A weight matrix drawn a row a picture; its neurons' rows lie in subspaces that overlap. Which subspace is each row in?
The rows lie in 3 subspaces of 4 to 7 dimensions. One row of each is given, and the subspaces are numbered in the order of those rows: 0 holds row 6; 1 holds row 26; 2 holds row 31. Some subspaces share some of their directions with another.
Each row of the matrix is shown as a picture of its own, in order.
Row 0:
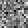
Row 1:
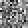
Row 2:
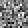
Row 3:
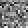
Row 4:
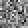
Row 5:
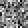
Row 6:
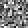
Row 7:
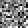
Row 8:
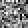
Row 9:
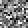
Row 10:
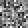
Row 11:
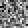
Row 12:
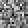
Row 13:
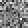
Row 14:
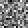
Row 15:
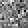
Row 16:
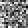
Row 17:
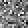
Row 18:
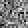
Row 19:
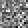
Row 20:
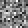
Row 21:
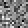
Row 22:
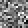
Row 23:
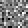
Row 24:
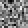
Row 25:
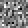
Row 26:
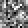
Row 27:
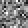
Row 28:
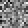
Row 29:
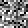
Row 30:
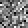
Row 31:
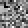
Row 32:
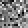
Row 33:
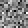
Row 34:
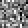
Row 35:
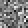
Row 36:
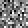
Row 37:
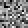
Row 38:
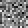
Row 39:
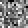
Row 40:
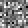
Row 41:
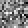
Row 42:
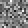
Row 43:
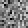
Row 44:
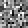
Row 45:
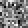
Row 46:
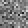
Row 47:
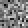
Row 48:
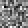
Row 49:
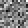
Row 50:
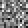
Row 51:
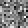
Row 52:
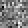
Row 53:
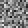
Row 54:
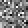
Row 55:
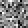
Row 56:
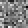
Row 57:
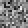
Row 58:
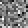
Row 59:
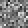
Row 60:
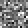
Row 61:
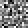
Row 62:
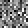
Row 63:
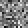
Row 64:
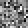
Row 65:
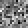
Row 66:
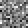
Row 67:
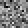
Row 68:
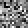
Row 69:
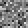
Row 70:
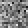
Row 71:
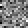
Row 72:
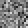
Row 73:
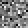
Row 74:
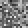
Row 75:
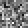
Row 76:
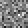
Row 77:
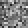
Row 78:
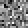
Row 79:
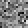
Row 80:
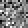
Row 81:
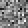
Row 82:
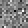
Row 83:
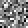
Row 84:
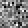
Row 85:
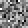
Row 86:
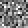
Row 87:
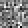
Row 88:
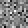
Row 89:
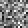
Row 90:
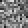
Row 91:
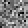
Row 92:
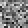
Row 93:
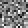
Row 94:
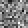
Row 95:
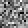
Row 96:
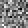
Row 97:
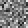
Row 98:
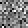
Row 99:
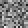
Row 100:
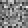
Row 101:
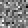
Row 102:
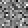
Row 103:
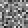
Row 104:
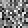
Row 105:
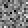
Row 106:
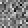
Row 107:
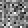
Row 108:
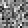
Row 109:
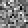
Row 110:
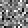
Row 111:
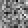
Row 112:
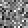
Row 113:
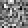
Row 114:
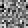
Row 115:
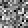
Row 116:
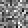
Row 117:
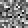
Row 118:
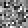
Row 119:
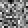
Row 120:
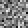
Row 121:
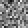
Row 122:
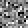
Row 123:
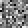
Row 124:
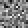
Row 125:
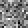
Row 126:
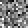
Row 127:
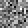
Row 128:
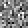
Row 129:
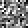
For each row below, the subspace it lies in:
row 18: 2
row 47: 1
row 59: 1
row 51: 2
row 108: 2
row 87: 0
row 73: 0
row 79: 2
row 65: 1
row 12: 1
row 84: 0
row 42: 2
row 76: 0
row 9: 1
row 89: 2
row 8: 1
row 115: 2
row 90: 1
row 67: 2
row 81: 1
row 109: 1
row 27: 1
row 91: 2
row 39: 0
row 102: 1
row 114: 1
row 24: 0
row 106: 1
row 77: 0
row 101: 0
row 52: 0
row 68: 2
